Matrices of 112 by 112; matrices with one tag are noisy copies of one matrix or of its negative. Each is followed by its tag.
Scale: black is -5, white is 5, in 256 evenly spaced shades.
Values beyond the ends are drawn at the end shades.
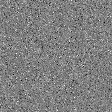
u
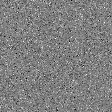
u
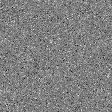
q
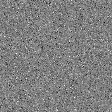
u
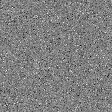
q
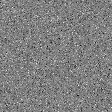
q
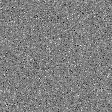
q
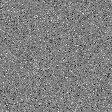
q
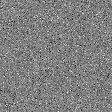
q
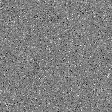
q
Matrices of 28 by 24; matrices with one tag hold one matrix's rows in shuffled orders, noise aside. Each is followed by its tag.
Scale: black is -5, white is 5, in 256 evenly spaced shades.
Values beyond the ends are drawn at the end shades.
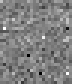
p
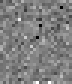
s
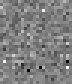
p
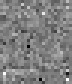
p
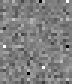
p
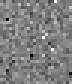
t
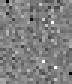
t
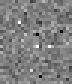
s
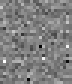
p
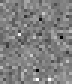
s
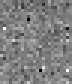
p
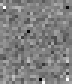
p
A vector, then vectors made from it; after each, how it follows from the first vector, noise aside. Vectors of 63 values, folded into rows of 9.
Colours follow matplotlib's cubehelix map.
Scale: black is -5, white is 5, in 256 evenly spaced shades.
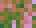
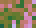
copied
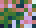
scaled up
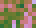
copied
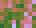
copied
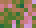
copied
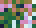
scaled up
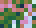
scaled up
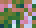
scaled up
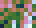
scaled up
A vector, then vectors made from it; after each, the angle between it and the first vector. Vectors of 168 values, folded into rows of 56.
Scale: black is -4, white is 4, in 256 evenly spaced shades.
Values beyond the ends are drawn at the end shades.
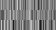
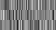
partly opposed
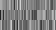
partly aligned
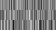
nearly parallel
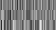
nearly opposite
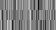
partly aligned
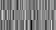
partly opposed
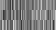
partly opposed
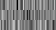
partly opposed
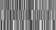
nearly opposite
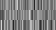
nearly parallel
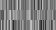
nearly parallel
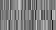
orthogonal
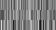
nearly parallel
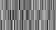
partly opposed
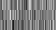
partly aligned
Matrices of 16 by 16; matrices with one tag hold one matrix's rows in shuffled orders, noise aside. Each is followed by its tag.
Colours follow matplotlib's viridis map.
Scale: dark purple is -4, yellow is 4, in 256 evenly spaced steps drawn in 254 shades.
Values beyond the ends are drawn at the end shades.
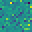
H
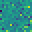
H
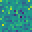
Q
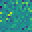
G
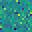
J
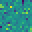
G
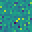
J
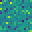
G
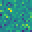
G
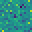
Q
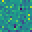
Q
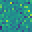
H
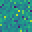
J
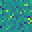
H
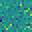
H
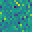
J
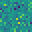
J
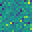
H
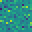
G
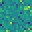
H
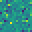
G
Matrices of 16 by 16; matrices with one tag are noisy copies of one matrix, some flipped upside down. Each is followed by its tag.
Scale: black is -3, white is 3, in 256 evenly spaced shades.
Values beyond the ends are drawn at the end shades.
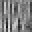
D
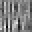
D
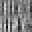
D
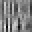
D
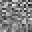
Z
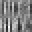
D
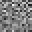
Z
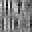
D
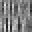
D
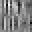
D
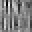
D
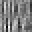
D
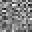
Z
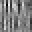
D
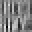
D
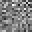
Z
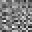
Z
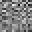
Z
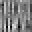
D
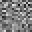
Z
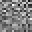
Z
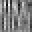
D
